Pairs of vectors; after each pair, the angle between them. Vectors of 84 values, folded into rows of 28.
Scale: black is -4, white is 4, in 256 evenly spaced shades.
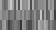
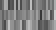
nearly opposite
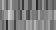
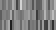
orthogonal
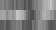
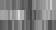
nearly parallel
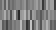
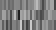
nearly parallel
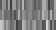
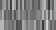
nearly parallel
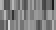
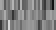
nearly parallel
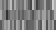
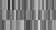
orthogonal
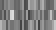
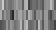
nearly opposite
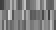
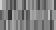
nearly opposite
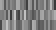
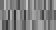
nearly opposite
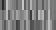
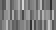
partly aligned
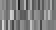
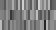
partly opposed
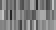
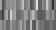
nearly opposite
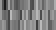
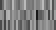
orthogonal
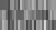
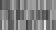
nearly parallel
